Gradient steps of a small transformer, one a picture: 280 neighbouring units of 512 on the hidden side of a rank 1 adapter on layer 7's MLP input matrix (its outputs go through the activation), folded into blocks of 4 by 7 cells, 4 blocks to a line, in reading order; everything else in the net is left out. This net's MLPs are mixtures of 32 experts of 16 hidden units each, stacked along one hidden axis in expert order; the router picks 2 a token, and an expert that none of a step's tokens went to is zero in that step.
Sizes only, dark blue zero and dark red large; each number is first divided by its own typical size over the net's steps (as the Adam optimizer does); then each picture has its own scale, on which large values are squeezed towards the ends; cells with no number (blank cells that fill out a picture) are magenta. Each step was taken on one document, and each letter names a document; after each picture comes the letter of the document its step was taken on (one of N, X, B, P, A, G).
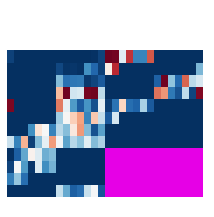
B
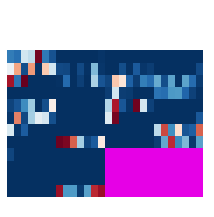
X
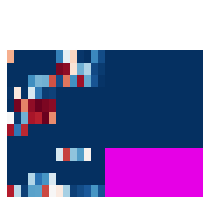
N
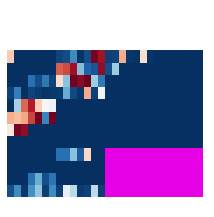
N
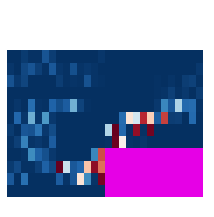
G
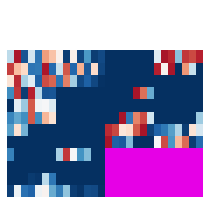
N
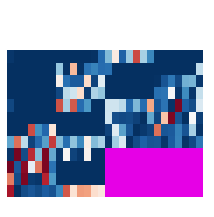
B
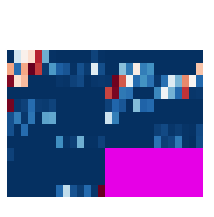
X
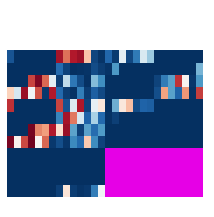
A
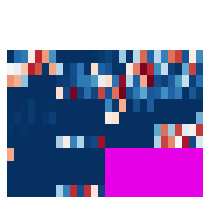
X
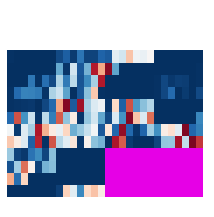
A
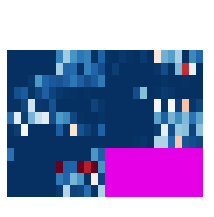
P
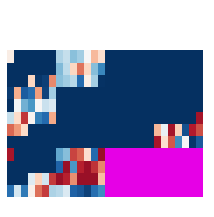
N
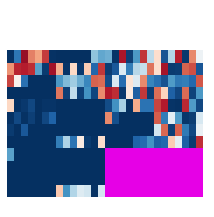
X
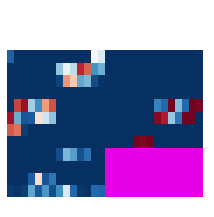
N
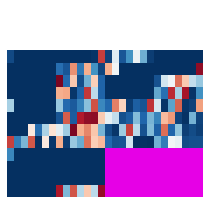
B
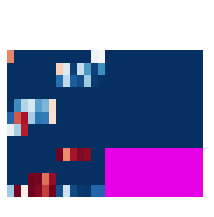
N
